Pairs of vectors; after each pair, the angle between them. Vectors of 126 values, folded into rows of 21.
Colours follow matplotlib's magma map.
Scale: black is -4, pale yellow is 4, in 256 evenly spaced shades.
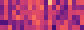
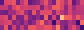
orthogonal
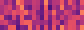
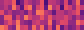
nearly opposite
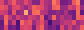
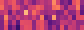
nearly parallel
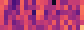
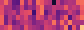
nearly parallel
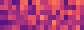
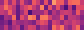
partly aligned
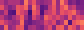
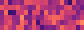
partly aligned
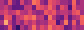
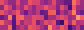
partly aligned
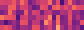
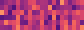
nearly opposite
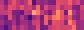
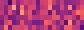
orthogonal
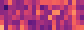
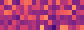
orthogonal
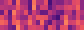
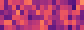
orthogonal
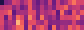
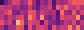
nearly parallel
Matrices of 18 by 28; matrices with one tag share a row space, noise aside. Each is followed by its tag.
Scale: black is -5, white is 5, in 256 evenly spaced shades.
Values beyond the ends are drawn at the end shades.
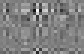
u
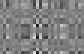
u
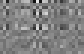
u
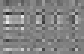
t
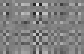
u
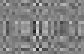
u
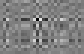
u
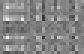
t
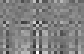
u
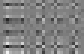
t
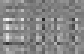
t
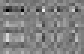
t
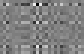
u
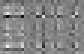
t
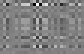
u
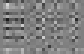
t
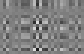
u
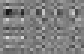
t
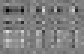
t
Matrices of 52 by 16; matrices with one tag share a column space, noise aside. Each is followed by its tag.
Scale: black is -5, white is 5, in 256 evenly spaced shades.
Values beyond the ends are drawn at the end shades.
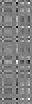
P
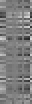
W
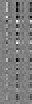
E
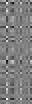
P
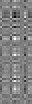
W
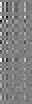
E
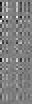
E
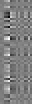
W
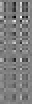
E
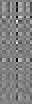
E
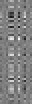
W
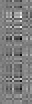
W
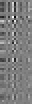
E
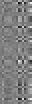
P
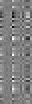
W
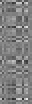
P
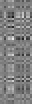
W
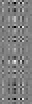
P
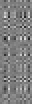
W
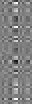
P
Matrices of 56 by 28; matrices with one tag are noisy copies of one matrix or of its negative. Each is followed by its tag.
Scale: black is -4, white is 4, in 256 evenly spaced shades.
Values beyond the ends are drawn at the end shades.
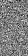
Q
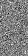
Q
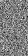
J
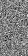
Q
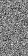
Q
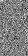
J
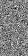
Q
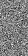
Q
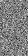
J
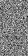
J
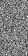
J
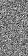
Q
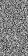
J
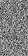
J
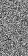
Q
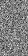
J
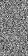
J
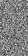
J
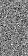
Q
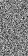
J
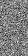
Q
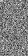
J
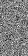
Q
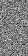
Q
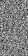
J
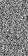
J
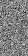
Q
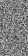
J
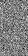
J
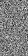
J
